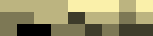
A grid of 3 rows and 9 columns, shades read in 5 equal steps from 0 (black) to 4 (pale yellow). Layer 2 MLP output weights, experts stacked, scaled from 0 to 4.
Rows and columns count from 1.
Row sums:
31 22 11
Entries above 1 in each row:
9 8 4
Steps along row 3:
down same up same down up down same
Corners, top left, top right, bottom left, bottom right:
3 4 2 1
